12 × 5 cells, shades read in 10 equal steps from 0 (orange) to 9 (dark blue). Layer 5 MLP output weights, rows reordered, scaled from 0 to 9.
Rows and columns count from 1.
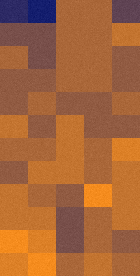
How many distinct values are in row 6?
2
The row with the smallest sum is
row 12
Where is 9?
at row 1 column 2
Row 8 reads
4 2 2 3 2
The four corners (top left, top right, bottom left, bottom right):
8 6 1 3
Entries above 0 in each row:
5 5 5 5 5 5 5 5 4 5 4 4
